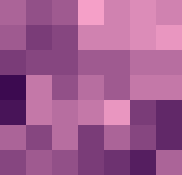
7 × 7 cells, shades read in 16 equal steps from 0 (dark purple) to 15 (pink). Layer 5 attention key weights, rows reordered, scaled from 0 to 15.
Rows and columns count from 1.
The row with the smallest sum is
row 7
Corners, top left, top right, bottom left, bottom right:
9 12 6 9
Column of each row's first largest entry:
4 7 6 2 5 3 7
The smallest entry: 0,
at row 4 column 1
